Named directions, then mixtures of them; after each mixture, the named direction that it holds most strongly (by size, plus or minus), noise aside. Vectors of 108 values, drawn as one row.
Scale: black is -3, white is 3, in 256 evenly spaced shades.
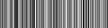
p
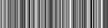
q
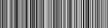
p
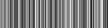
q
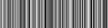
q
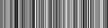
p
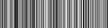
p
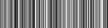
p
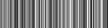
q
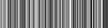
q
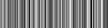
q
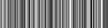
q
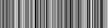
q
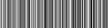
q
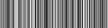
p
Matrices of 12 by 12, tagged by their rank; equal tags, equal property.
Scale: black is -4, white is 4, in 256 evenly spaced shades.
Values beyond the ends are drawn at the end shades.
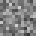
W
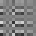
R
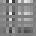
R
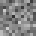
W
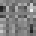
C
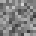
W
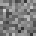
W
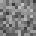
W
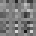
C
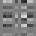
R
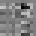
C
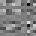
C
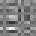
C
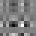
R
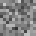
W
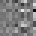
C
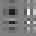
R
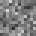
W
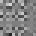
C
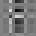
R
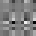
R
